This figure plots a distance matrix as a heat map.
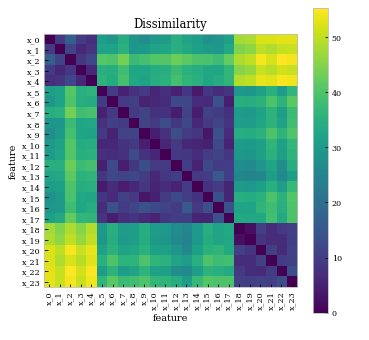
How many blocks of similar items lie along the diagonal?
3
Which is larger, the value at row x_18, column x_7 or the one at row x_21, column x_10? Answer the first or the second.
the second
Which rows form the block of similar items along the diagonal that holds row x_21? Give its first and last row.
x_18 to x_23
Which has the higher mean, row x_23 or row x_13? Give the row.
x_23
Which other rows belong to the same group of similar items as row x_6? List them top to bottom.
x_5, x_7, x_8, x_9, x_10, x_11, x_12, x_13, x_14, x_15, x_16, x_17
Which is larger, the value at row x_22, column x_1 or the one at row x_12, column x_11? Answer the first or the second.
the first
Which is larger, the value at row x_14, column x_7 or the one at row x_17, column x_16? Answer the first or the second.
the second
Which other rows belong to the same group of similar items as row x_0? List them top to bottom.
x_1, x_2, x_3, x_4
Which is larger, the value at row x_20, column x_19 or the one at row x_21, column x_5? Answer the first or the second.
the second
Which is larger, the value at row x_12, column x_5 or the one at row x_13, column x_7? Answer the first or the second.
the second
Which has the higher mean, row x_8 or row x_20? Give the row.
x_20
